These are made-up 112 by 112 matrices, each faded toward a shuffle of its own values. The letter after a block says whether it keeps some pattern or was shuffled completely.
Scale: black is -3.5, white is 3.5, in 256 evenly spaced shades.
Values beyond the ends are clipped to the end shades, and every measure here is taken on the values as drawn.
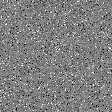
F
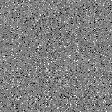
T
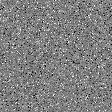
F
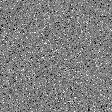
F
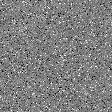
F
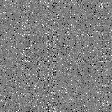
T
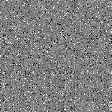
T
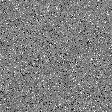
F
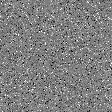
F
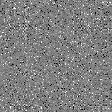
T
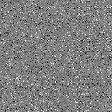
T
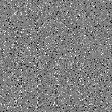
T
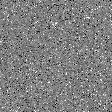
F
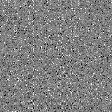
T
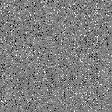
T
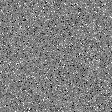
F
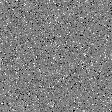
F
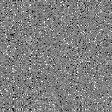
T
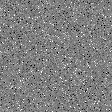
F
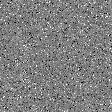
F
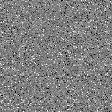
T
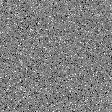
F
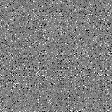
T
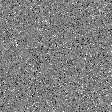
F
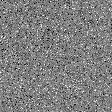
F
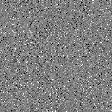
T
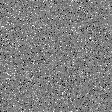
F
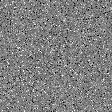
F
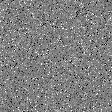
F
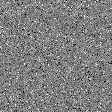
F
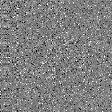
T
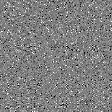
T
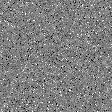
F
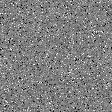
F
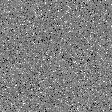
F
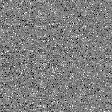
T
